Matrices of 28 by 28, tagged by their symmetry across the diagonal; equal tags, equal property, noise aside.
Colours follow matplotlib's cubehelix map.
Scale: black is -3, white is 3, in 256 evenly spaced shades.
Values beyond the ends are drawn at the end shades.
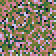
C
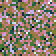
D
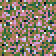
C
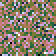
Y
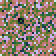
C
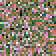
Y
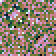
C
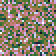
Y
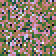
Y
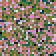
Y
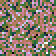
C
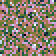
D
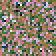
D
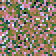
D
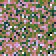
Y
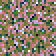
Y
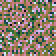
C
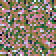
D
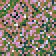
C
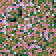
C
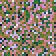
Y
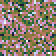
D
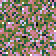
C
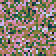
Y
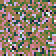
D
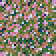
C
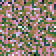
Y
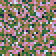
D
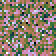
D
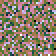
D
